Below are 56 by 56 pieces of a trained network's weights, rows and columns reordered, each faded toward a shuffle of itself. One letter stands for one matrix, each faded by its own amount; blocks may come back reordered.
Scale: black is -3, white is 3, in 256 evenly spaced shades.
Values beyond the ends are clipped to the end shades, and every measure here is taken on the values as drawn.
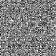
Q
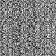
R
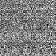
Q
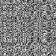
R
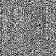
R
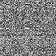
Q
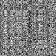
R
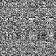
Q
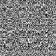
Q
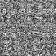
Q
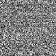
Q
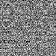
Q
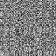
R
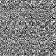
Q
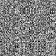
R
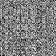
R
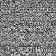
Q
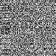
Q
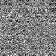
Q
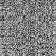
R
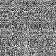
Q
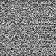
Q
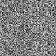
R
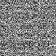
Q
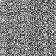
R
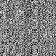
R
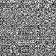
Q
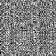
R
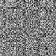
R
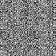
R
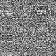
Q
